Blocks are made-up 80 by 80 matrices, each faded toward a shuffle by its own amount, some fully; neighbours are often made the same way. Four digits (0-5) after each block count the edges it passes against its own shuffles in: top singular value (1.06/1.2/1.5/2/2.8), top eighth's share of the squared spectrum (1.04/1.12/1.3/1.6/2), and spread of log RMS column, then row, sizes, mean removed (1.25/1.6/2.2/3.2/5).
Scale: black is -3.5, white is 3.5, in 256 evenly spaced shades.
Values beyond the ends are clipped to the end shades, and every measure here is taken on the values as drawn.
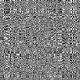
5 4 3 3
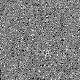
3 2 1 1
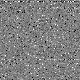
3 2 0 2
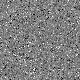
0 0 0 0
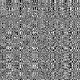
5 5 3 3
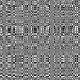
5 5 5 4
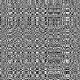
5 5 4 4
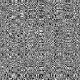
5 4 3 3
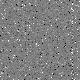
2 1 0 0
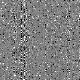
3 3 3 1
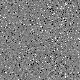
3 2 1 0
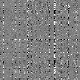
4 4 3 2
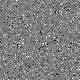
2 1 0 0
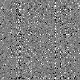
4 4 3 2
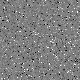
0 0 0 0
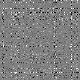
2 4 3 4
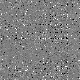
2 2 2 2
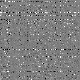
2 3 2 3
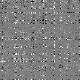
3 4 3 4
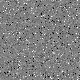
1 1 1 0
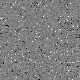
3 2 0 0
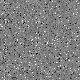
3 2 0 0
